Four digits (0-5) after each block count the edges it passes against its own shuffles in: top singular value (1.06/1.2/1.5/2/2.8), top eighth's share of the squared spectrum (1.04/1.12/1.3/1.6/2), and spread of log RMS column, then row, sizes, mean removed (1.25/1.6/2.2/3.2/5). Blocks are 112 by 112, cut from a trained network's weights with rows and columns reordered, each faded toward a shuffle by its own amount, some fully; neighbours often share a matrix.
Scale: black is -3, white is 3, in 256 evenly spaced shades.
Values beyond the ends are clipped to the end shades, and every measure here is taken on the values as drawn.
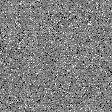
1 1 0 0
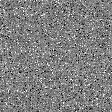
0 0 0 0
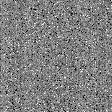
1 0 0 0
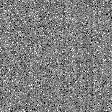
1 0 0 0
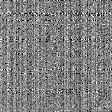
4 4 1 3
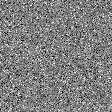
0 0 0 0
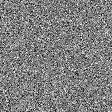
1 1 0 0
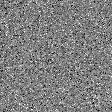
0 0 0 0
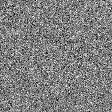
2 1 0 0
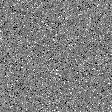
0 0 0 0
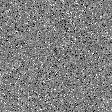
0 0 0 0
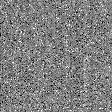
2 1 0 1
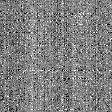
4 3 1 3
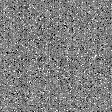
2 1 0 1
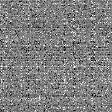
3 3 3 1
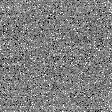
2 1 1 0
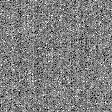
2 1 0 0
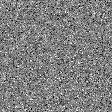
1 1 0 0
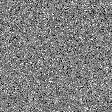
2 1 0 0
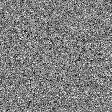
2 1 0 0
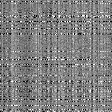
4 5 1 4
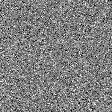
1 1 0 0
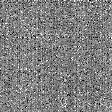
3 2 0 2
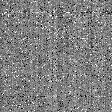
2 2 0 2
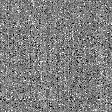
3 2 0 2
